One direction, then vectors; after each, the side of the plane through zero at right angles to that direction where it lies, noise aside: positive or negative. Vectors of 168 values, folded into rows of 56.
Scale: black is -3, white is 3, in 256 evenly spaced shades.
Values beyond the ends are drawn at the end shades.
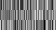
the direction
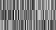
positive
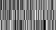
positive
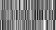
negative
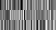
positive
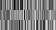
positive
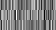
positive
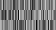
positive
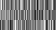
negative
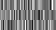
negative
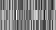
positive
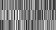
negative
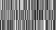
negative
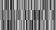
negative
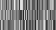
negative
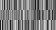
negative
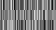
positive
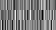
negative
